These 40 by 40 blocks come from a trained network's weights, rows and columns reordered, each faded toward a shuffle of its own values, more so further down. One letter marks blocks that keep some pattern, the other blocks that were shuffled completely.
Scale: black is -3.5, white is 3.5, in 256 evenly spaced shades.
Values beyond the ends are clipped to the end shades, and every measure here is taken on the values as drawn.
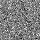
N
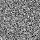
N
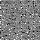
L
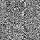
L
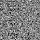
L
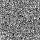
N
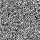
N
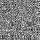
L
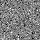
N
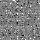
L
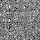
L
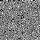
L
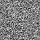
L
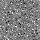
N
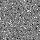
N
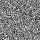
N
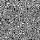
L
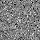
N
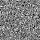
L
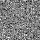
L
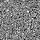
N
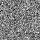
N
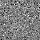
L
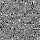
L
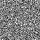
N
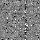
L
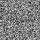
L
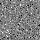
N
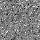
L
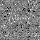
L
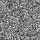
N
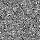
N
